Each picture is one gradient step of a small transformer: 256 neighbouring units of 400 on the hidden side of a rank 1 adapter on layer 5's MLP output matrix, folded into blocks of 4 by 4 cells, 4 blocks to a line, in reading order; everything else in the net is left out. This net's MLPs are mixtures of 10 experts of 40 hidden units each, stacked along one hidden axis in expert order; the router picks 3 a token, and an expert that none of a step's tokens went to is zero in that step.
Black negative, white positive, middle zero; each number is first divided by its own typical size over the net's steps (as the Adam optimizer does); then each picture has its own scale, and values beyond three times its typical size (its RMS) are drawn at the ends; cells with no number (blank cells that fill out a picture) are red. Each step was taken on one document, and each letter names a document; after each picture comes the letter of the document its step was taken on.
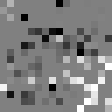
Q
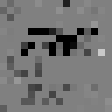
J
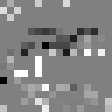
J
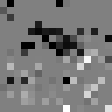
Q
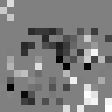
Q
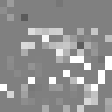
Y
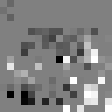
Y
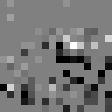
Y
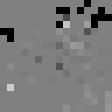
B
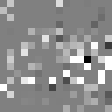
Q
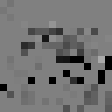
Y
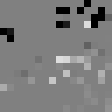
B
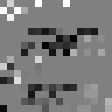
J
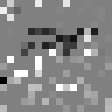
J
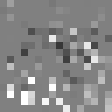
Y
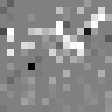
B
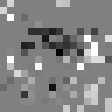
Q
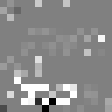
J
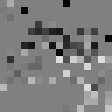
Y
